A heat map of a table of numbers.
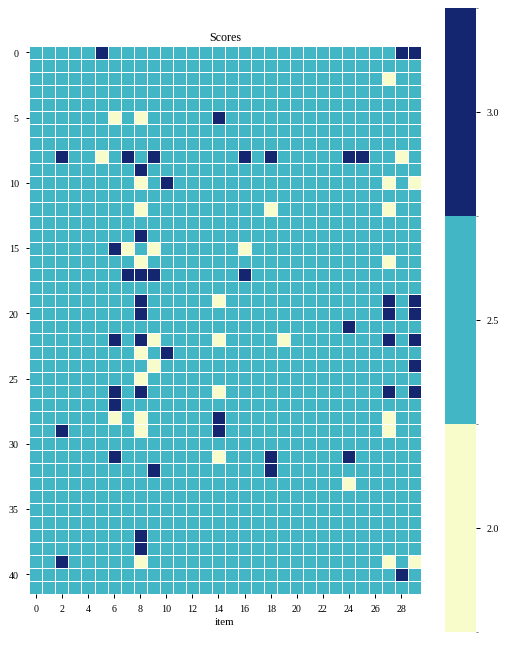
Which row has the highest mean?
8
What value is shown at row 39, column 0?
2.5
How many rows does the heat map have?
42
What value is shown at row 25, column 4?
2.5
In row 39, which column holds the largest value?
2
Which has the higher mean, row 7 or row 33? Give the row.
7
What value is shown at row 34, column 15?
2.5
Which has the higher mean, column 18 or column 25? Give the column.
18
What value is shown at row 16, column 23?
2.5
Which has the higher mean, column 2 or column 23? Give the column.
2
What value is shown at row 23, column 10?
3.0
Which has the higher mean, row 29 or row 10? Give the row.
29
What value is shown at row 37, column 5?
2.5
